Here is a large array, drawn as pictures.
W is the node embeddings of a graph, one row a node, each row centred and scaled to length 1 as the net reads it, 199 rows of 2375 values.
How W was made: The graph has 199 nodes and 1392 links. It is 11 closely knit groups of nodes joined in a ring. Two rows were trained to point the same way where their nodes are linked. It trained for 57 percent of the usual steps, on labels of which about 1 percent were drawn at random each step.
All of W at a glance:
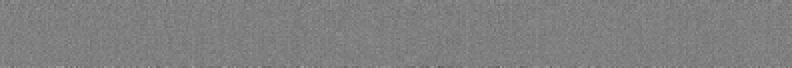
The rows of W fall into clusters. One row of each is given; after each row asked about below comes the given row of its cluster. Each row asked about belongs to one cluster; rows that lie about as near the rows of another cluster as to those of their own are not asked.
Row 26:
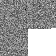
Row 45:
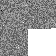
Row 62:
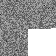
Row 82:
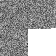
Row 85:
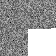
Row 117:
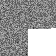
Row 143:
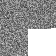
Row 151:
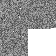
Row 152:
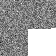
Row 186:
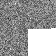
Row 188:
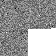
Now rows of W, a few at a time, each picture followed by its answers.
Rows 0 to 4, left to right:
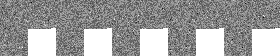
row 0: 152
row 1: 188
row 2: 152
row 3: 152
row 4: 152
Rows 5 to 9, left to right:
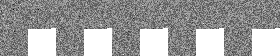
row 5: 45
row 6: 152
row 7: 62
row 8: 152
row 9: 45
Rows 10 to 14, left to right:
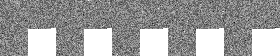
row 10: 143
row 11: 85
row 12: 188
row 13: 151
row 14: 85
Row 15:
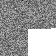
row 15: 188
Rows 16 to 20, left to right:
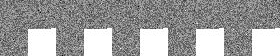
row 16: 188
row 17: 26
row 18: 26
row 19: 85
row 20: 26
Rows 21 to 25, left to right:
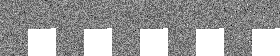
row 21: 117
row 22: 152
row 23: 26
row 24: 85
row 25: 82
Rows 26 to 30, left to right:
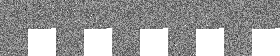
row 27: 85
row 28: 82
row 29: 82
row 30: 143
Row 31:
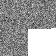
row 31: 151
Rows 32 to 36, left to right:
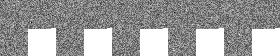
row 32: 143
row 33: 151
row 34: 62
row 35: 117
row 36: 151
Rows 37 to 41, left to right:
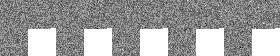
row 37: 117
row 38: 26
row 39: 117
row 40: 85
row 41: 45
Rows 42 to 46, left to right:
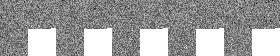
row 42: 85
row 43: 26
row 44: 62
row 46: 151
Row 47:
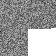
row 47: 151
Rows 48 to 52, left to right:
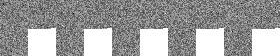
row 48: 143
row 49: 143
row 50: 85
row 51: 45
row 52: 45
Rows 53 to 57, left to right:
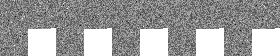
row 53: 117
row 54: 151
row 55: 85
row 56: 152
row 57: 85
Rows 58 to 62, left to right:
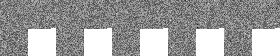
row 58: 62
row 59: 26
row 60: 188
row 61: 62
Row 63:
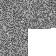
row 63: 26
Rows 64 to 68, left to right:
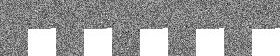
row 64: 62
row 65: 143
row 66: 62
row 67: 188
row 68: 143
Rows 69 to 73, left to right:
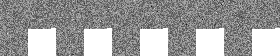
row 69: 26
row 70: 117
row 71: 151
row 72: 143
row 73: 26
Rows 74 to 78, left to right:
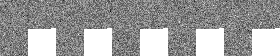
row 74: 82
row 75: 26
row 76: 62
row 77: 117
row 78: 188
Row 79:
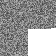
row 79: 143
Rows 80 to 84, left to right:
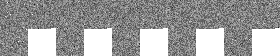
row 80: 143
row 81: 152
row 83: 26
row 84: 152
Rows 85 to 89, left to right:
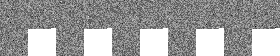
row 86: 26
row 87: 82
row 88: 62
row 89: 85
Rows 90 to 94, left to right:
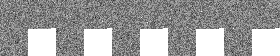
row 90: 117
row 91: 151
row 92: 62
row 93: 152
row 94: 152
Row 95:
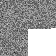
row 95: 188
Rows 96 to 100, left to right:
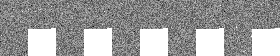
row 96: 45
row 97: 188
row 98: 117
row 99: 186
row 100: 143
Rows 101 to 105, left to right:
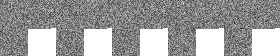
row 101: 45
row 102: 62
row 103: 45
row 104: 186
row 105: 85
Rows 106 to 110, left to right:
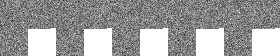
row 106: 143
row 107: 186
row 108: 82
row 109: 62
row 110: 188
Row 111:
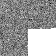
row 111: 151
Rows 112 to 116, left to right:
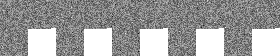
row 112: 152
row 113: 117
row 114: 186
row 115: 117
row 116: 151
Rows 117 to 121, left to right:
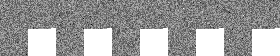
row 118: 143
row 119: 85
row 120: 188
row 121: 82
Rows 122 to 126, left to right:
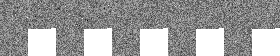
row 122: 26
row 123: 186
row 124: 151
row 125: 82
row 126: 186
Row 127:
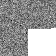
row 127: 151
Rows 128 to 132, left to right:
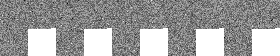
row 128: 117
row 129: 188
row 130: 117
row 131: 186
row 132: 152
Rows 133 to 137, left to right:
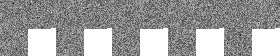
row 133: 82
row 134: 151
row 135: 26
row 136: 151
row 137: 62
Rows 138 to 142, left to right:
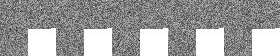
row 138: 85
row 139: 152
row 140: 82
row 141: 62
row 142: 186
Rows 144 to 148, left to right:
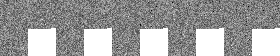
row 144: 26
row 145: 186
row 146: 186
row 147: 151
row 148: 82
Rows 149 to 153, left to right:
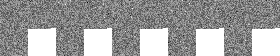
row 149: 143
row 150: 152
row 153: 117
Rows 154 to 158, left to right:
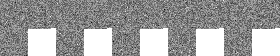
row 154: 117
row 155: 62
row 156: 117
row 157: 117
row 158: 26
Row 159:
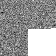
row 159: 62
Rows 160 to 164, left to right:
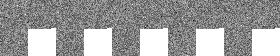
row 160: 151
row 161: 62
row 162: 45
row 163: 143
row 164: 82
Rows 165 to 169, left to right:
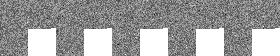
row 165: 85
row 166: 151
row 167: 26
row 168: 45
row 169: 85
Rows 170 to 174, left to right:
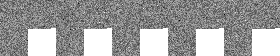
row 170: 82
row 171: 143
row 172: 151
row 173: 152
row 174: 85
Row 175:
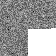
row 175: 152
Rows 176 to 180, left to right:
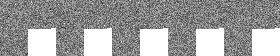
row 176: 152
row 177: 143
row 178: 186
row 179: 117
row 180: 82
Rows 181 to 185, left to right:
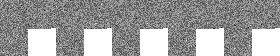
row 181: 186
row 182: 152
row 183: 152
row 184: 188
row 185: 85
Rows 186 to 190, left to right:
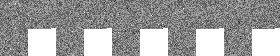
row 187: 143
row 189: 188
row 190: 151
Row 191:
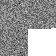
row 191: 45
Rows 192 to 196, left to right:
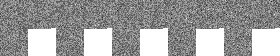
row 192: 186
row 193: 82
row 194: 62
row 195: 45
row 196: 26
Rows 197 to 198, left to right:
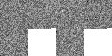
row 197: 186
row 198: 151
